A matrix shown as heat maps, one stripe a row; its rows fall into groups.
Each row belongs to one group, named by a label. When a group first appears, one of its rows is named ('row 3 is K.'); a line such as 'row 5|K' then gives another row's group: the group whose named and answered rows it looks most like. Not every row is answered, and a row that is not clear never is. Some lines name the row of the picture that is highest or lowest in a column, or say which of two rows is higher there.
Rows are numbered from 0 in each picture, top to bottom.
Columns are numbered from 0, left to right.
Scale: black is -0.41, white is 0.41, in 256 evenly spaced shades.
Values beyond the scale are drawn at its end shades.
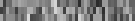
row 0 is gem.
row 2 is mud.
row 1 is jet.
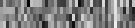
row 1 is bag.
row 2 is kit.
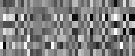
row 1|kit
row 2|bag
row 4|bag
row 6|gem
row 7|mud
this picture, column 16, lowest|6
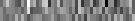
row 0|jet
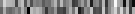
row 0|bag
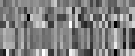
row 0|gem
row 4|bag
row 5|bag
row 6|bag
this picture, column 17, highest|0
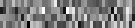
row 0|gem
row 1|jet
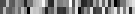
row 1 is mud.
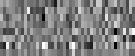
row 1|mud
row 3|kit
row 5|bag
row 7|kit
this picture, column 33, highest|0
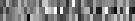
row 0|kit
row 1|gem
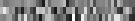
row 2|kit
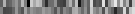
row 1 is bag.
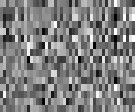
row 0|kit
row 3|gem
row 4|kit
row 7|mud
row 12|kit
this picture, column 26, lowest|8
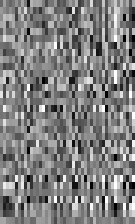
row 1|kit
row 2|bag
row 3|kit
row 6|gem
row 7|gem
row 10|bag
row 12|mud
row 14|mud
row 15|jet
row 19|jet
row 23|kit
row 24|jet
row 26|bag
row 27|bag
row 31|jet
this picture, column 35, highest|28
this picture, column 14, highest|15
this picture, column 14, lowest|11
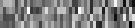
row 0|bag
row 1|mud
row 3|gem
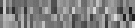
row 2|bag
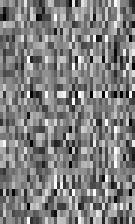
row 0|kit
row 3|bag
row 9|jet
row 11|mud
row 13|mud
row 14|kit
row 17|gem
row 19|jet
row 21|kit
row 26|gem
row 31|mud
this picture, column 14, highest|28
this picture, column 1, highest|20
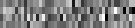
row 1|bag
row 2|jet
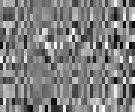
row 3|bag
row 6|gem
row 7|kit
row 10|bag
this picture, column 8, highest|8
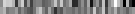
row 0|bag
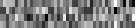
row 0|bag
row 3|kit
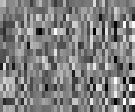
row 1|kit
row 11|bag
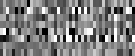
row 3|jet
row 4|kit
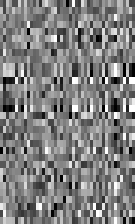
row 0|kit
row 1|gem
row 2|kit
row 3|mud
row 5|gem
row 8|mud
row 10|bag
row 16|kit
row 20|mud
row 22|kit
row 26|kit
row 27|kit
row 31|bag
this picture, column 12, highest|29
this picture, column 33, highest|30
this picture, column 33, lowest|5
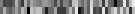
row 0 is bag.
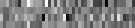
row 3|mud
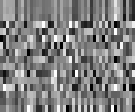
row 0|bag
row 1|bag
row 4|kit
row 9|bag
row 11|gem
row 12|bag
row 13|jet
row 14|jet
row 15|jet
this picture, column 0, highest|6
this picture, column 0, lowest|5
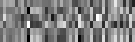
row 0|bag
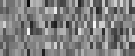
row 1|gem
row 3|jet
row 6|gem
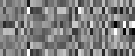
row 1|mud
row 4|bag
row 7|mud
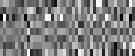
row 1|jet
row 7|mud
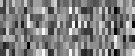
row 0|gem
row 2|mud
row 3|jet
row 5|bag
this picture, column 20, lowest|3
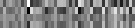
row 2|bag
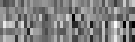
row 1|kit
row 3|bag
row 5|bag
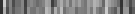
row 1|gem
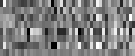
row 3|bag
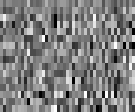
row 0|mud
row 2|jet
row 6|bag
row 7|mud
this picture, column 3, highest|6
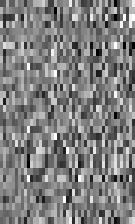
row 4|gem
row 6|bag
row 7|gem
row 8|gem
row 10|gem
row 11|bag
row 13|kit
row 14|gem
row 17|jet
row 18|mud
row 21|jet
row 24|kit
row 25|mud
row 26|bag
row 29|gem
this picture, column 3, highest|6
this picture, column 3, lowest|2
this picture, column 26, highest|25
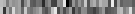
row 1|gem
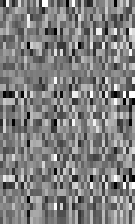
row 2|mud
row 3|jet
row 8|kit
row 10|bag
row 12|kit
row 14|bag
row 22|gem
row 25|bag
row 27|mud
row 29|gem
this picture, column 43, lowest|17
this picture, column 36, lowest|22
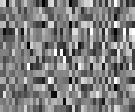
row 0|kit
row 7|gem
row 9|mud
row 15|kit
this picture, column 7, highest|6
